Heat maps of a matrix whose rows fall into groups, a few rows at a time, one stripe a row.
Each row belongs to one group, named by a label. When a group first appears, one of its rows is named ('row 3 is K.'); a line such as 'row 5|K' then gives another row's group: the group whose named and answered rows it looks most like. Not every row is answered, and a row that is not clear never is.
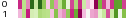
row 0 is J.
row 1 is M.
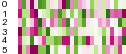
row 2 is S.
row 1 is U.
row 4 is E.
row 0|M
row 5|M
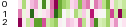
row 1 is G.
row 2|E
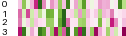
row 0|S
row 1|J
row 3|U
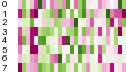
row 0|S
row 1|U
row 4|M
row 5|U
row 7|J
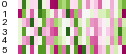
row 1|M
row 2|G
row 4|G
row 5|U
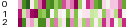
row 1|M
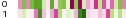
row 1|S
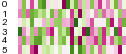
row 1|J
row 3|G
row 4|J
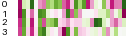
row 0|E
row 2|E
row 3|M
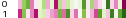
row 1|S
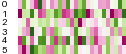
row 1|E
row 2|M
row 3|G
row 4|U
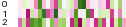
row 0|S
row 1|G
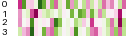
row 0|J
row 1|U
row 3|G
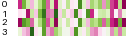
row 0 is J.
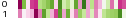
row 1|S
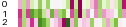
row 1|J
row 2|M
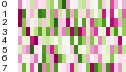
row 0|J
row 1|J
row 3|M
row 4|U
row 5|G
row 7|E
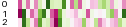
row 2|S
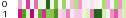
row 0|M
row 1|E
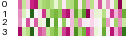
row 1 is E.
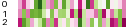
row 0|G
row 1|J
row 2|J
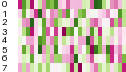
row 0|E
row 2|G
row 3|U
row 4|G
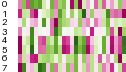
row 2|S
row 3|G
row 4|E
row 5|E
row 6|U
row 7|J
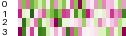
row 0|J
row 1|E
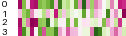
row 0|U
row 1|U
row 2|M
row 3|E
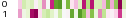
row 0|G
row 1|U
